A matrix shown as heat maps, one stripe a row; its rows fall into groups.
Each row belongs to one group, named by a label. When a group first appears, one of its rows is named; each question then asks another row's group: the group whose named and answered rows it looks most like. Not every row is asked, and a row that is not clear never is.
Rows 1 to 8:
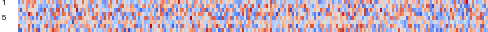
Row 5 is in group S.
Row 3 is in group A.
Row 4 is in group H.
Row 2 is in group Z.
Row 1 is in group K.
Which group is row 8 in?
H
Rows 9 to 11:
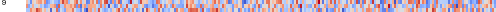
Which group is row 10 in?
A
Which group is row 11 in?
K
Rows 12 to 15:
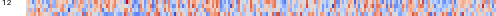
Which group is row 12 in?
H
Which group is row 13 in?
H
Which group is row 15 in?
K
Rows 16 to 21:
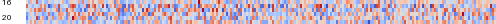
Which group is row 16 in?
S
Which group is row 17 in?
A
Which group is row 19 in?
S
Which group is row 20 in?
Z
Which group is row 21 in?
K
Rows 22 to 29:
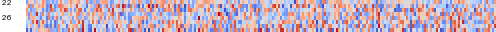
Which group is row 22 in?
Z
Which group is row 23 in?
H
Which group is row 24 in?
H
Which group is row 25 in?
S
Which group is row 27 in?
Z
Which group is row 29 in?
Z
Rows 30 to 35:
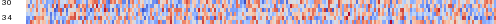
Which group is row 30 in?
A
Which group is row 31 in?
A
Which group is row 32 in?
Z
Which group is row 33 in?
Z
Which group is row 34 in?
Z
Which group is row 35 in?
K
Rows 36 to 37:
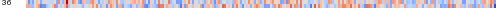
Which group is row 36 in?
A
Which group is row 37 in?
A
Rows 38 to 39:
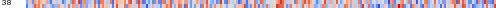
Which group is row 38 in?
Z
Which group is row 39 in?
Z
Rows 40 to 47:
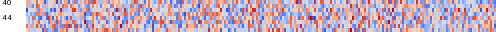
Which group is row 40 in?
A
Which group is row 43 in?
H
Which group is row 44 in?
S
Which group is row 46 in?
A
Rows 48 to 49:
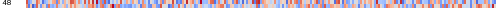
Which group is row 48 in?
A
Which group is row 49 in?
S
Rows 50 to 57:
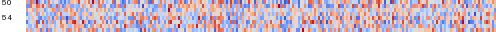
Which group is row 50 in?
S
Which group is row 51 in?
K
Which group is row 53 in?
Z
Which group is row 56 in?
H
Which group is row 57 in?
S
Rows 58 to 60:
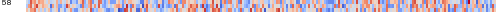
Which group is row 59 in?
K
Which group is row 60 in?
K
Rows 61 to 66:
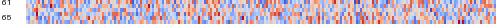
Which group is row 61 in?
H
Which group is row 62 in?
H
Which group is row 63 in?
K
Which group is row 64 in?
H
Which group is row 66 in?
S
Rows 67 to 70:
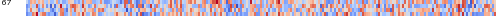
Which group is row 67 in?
K
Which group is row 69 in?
S
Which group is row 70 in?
Z
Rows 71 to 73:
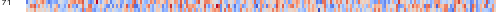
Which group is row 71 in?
Z
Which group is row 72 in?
K
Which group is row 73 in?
K
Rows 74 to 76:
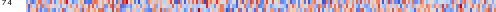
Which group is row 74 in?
H
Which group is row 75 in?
S
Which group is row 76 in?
S
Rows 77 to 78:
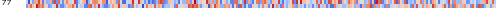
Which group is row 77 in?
A
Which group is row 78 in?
K
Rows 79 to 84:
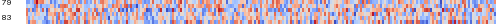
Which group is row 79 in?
Z
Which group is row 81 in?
S
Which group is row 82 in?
A
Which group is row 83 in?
A
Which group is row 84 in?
A
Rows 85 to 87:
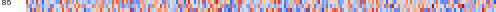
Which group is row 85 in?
H
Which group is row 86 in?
S
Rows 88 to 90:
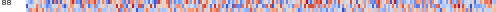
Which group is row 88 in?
A
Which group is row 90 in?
K
